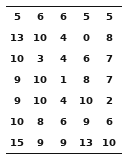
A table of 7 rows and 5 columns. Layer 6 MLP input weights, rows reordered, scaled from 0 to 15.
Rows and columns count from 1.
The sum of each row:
27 35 30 35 35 39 56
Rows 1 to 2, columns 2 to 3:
6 6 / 10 4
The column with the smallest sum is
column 3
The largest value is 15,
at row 7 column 1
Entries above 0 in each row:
5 4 5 5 5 5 5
